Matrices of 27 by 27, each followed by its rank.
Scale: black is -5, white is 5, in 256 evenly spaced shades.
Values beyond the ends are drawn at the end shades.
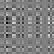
one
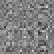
five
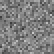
full rank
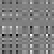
one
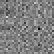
five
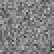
full rank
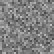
full rank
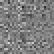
five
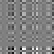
one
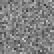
full rank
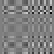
one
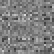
five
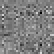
five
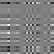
one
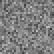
full rank
